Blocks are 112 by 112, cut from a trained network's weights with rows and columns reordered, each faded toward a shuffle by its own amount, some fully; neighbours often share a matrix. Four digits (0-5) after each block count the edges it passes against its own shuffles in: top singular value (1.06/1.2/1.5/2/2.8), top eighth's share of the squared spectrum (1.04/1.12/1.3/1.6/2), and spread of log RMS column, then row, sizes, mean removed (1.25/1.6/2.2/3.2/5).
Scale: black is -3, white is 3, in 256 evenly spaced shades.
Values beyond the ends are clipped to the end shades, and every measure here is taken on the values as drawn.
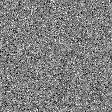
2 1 0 0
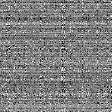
4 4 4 2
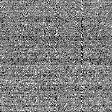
3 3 3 1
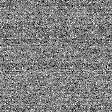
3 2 1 0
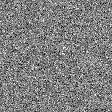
1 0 0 0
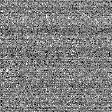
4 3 2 1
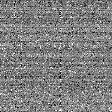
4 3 2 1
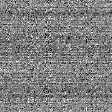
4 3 3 1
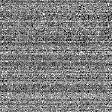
4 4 3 2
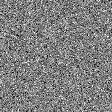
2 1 0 0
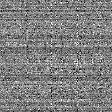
4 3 3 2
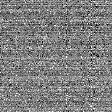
4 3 2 1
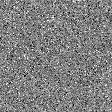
0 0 0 0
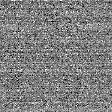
3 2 2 0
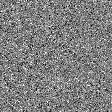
0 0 0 0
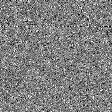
2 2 0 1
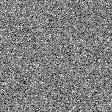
0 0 0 0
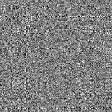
4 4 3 3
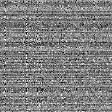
4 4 3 2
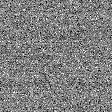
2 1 0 0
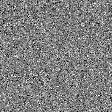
2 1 0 1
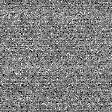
3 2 2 1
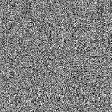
3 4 2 2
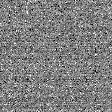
2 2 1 0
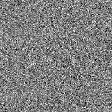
3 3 1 2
